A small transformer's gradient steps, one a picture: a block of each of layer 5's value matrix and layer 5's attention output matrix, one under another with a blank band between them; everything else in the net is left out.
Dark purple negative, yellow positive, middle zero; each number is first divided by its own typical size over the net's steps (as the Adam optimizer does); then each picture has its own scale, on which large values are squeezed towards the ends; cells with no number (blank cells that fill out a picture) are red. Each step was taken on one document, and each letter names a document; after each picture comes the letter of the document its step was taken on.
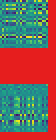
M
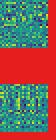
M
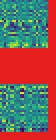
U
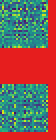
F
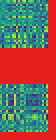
F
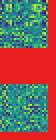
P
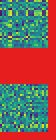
P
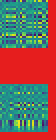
M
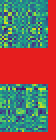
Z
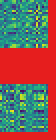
U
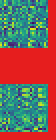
Z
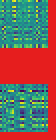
U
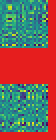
M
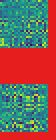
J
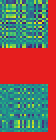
M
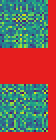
F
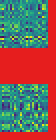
J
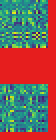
U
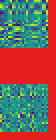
P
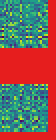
J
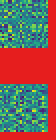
Z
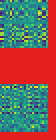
P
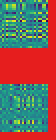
M
